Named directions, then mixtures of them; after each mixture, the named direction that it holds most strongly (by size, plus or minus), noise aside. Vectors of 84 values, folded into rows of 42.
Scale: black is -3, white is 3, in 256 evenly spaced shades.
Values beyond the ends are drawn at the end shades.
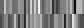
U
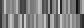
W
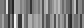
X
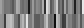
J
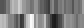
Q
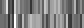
X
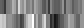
Q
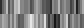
Q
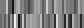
X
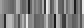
J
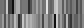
X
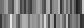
W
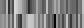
X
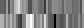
Q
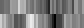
Q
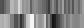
Q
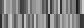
W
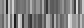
X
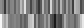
W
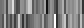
J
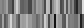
J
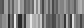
U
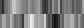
Q
